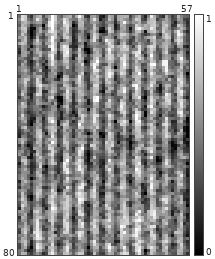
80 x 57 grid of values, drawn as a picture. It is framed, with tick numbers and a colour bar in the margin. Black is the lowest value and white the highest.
Grain: streaks running down. Average level on the scale: 50%. Slope: none. Stripes: upright, repeating 12 times.
